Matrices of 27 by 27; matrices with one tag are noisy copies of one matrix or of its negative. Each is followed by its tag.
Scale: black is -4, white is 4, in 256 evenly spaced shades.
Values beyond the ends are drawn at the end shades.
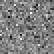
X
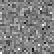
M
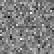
X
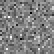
X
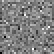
M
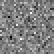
X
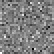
M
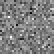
X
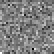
M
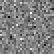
X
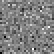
M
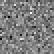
X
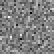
X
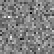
X
